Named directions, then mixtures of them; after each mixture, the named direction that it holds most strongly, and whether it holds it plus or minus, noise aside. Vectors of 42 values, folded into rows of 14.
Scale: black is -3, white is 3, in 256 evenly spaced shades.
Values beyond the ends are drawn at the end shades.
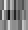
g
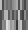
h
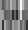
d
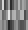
g, minus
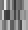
g, plus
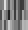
g, plus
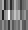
g, minus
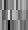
g, minus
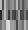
h, plus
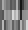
d, minus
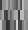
h, minus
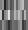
g, minus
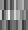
g, minus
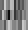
g, plus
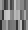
g, minus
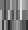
d, plus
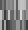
d, plus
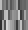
h, plus
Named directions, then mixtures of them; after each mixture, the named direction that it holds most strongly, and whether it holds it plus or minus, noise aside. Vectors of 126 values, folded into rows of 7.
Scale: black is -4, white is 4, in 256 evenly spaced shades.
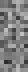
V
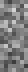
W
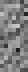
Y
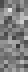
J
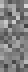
W, plus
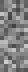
V, minus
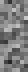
W, plus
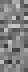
Y, plus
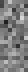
W, minus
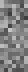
V, minus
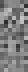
J, plus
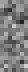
J, minus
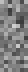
J, minus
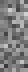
J, plus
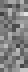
Y, minus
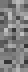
V, plus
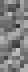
Y, minus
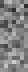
W, minus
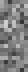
W, plus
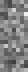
W, plus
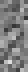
Y, minus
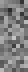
J, minus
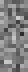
V, minus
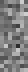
Y, minus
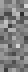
W, plus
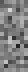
J, plus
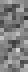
Y, minus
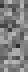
W, minus
